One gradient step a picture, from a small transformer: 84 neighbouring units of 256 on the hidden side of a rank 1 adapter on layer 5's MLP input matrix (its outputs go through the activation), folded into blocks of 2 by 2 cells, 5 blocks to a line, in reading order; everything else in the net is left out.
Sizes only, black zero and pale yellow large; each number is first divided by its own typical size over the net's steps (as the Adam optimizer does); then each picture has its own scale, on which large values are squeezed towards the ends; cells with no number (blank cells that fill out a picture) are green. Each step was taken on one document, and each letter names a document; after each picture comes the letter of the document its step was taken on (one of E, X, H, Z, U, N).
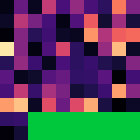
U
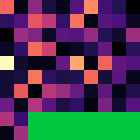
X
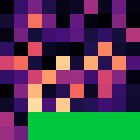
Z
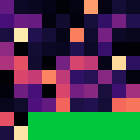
Z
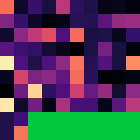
X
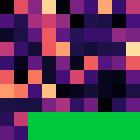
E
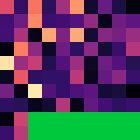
X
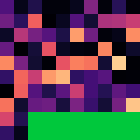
Z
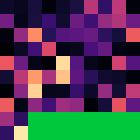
Z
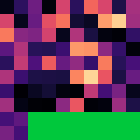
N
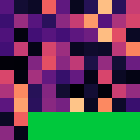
U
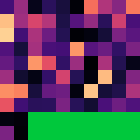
N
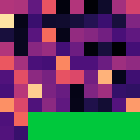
X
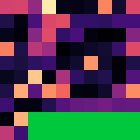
E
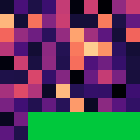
N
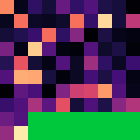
Z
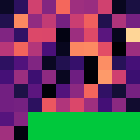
N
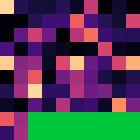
X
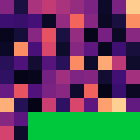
N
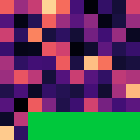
E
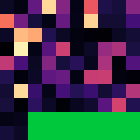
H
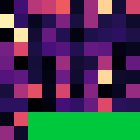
H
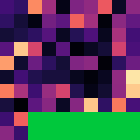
E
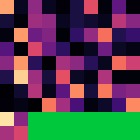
Z
